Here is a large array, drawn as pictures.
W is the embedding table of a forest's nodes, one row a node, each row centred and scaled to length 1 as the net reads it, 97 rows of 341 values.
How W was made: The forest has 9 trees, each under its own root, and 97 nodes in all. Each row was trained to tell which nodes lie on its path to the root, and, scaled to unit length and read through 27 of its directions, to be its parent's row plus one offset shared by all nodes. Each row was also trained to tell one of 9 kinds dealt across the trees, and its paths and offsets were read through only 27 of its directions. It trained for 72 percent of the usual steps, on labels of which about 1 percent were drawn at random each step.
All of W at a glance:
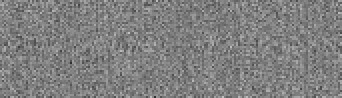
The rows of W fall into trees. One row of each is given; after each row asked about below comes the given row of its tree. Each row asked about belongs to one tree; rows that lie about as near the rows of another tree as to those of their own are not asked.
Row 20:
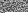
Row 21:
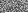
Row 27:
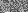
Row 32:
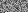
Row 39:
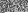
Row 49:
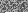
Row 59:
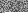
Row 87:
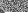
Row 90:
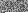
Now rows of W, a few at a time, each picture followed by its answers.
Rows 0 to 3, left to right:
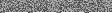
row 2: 20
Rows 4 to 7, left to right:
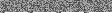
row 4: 20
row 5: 20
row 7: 27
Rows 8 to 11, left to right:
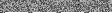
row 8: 32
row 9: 90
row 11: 32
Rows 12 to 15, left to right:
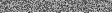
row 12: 20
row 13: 59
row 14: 20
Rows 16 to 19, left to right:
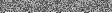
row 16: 90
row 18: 90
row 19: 32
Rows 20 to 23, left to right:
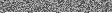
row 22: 27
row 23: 49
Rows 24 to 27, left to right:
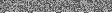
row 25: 20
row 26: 32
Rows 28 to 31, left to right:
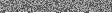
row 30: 21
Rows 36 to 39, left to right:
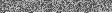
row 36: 87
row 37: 87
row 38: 49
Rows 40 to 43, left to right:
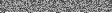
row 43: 27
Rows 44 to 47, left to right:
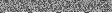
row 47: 87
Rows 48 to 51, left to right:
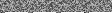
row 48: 87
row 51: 32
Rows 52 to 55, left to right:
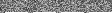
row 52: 90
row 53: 49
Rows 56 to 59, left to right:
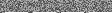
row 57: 59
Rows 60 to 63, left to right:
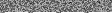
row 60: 90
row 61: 20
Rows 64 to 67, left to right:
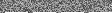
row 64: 90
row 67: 27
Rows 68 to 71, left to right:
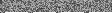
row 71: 32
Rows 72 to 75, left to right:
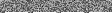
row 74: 20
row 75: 87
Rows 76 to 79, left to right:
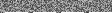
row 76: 39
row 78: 87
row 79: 32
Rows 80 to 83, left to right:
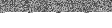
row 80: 27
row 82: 59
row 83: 90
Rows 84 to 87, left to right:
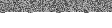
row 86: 87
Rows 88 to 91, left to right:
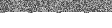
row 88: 49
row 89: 87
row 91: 21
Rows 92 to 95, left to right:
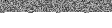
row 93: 32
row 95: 90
